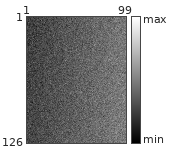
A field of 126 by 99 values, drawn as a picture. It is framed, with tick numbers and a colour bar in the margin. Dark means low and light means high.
Grain: fine. Histogram: bell-shaped. Stripes: none. Slope: up to the right. Odd rows or columns: none.
